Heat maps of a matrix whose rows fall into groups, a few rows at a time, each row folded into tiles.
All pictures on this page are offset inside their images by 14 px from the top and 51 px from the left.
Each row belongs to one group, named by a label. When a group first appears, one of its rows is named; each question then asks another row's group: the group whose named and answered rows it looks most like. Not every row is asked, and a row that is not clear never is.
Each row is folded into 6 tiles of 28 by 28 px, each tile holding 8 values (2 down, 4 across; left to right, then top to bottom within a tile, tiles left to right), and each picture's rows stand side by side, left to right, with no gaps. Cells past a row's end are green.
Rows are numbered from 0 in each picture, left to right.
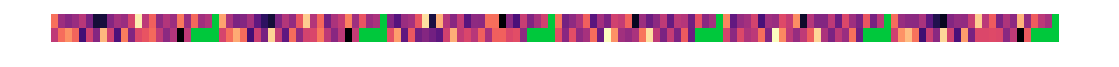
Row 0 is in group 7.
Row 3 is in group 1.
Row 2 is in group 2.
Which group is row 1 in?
7
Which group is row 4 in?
1
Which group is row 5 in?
7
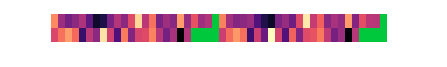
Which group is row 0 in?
7
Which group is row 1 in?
7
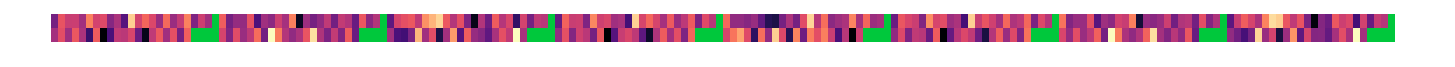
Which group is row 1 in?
1
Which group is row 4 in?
7
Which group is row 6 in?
1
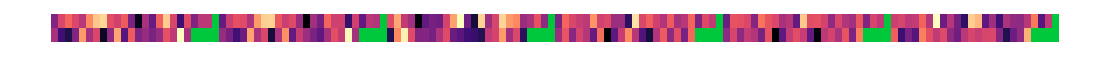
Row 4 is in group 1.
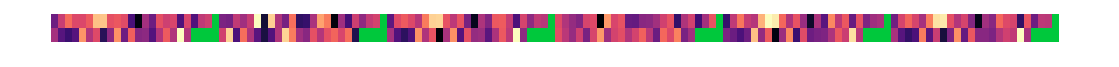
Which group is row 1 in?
2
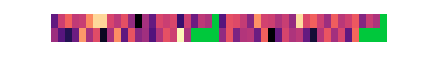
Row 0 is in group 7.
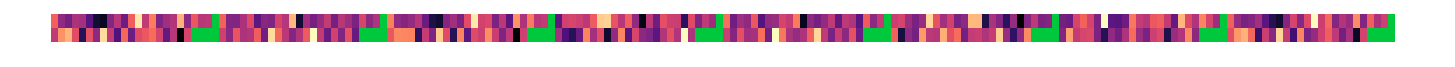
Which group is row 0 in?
7
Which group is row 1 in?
1
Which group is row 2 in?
7
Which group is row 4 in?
1
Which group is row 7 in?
7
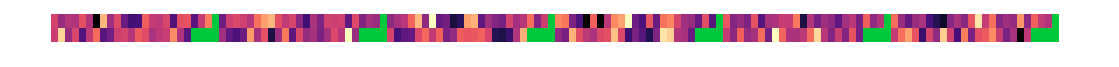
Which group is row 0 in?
2
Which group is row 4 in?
1
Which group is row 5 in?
7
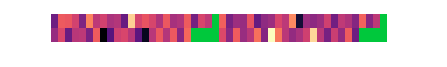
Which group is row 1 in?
1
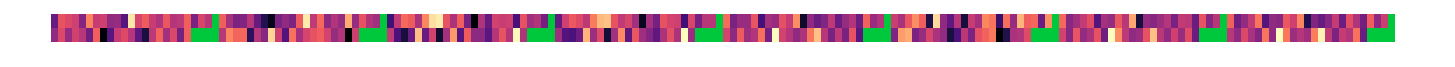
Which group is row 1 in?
7
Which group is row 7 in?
1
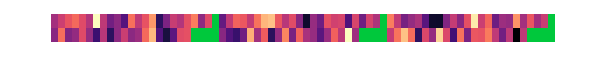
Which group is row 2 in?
7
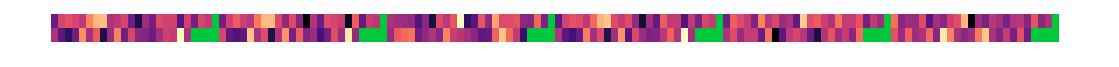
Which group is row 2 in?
2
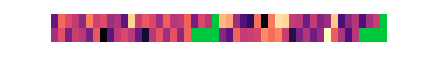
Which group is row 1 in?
2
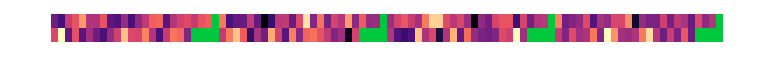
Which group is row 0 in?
2
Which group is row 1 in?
7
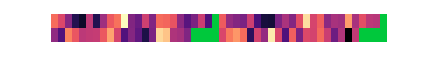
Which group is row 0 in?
2
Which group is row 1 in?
7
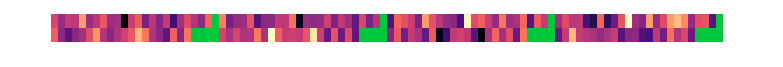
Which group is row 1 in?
1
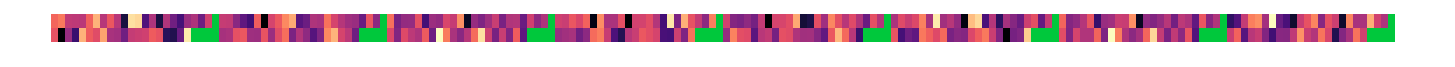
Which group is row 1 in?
2
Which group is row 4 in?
2
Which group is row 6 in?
1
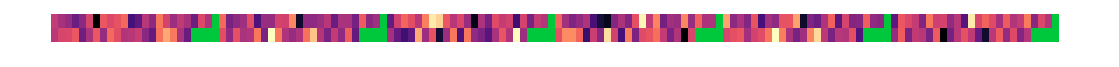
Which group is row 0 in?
2
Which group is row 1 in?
1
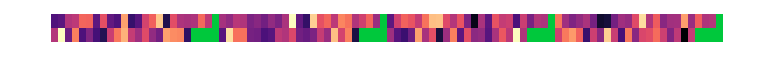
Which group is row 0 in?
2
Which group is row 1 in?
2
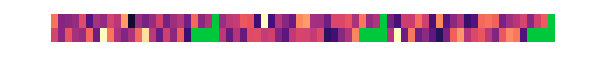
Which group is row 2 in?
2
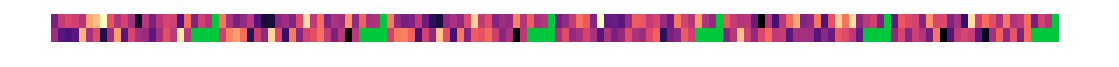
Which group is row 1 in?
7
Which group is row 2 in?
7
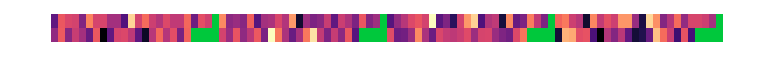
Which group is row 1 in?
1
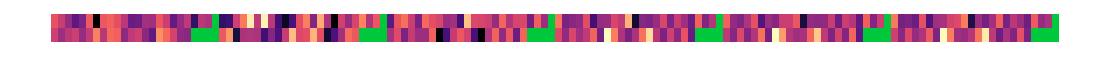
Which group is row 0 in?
2
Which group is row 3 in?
1
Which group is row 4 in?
1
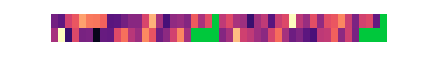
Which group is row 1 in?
2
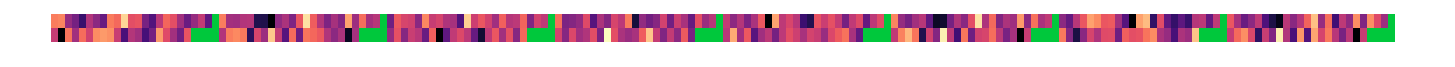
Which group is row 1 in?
7
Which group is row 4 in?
2
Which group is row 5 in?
7
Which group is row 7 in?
7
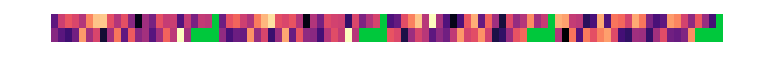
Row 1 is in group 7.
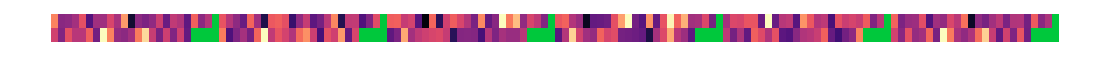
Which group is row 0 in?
1
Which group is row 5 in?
1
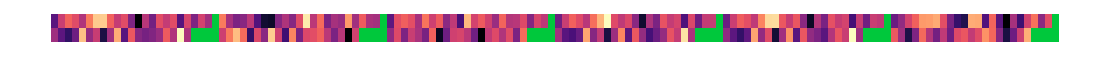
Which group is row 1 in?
7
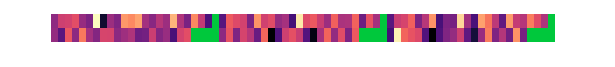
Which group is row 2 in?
2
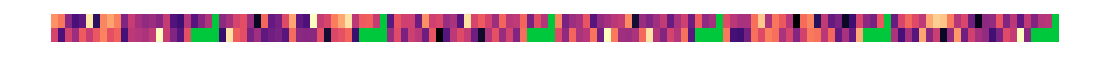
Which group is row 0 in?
2
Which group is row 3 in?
1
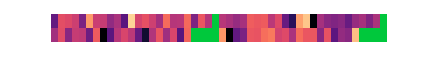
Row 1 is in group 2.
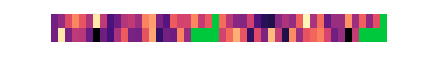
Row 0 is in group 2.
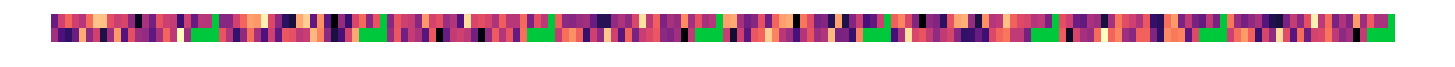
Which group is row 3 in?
7
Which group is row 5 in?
2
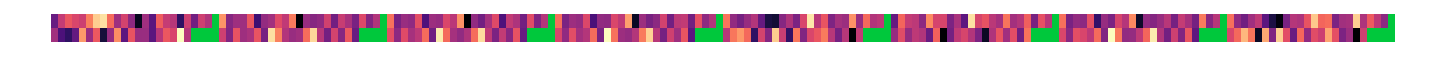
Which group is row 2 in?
1
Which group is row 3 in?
1
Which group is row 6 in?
1
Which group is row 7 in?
7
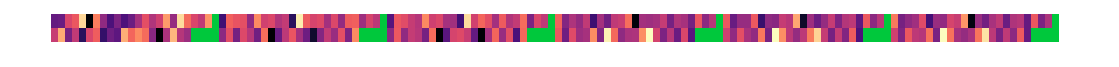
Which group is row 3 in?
1
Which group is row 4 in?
1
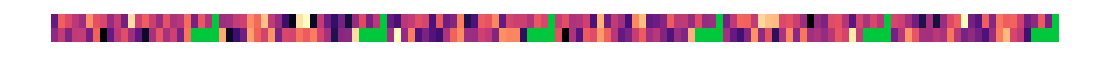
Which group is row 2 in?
2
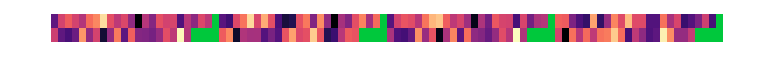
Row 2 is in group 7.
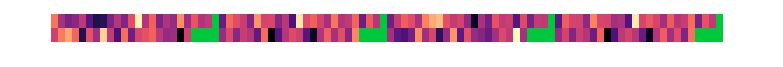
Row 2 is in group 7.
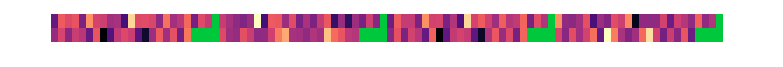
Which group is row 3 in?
1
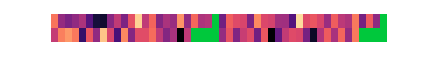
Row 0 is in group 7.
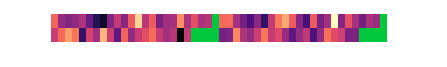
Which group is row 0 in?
7
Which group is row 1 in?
2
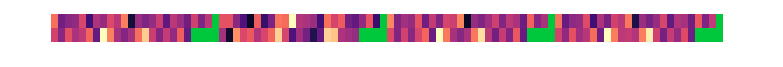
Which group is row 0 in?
1
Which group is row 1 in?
2
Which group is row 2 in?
1
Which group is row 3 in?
1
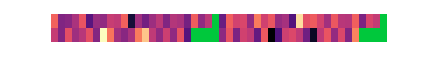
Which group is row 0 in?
1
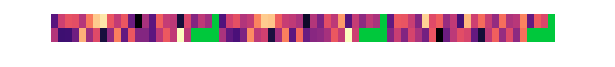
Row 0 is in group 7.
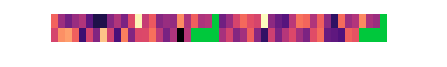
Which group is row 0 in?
7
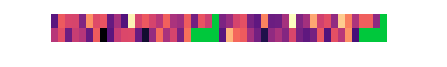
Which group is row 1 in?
2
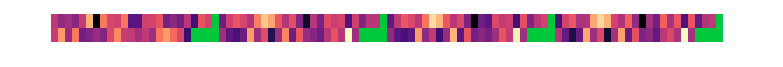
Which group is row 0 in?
2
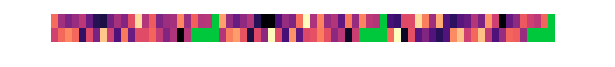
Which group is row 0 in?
7
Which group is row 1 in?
7
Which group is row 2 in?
2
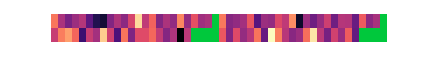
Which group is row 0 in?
7
